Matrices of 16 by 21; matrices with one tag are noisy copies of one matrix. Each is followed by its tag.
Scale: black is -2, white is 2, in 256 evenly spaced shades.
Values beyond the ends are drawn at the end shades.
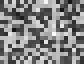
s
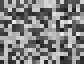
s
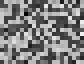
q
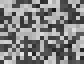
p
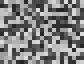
q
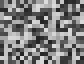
s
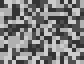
q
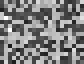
s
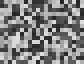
q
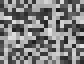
s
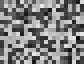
s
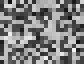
s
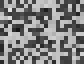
s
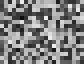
s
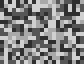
s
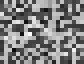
s
